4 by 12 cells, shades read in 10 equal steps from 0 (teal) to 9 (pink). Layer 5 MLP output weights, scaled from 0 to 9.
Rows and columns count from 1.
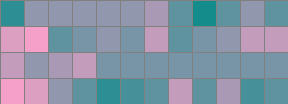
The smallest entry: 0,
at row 1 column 9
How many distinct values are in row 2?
6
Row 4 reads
9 8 5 3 1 2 3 7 3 6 2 3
